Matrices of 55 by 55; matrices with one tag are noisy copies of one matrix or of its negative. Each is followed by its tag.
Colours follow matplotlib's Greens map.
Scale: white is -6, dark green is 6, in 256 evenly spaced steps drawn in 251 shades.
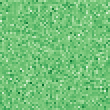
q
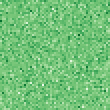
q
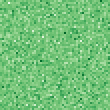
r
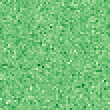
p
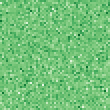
q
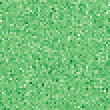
q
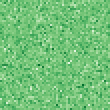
p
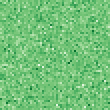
p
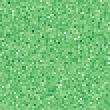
r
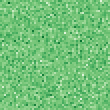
r
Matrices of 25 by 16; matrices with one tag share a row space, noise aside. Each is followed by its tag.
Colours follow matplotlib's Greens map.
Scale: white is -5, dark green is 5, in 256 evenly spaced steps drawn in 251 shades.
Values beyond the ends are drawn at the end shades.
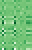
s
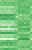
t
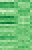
t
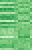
t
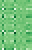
s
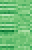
t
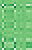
s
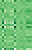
s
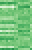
t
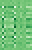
s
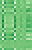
s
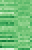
t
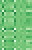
s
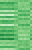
t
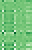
s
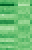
t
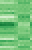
t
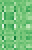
s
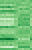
t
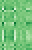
s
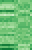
t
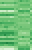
t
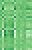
s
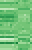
t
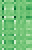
s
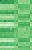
t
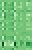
s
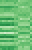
t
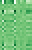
s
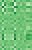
s
